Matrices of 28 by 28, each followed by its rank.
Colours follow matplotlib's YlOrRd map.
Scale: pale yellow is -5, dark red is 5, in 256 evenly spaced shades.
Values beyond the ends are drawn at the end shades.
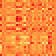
three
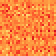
five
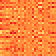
three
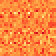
five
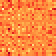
five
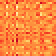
three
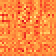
five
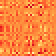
three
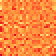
five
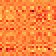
three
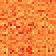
five
